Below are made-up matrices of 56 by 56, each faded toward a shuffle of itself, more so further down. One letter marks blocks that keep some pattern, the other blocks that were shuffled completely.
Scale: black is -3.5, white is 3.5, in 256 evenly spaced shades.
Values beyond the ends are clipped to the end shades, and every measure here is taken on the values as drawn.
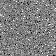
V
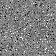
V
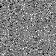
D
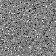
D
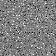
D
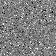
V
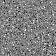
V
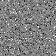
D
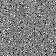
V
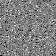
D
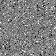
D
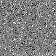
D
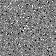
V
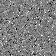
V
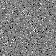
D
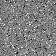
V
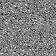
D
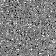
D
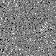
D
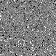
D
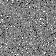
V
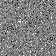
V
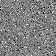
V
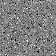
V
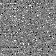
D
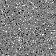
D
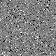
V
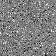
D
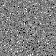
D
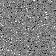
D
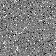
D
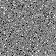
V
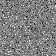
V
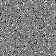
D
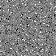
D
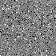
D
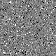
D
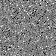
V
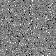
D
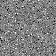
D
